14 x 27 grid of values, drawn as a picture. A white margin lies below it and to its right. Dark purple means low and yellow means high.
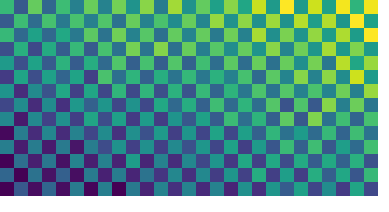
The top right is the ninth with the highest average. Values rise toward the top right. The field is checkered. The ninth with the lowest average is the bottom left.
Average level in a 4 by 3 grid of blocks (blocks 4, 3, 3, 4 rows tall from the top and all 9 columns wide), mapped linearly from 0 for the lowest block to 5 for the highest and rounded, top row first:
345 / 234 / 123 / 012
